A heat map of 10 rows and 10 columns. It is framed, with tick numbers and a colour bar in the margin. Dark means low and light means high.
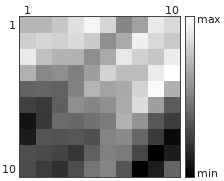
Values rise toward the top. The grain runs diagonally up to the right. The ninth with the lowest average is the bottom right.
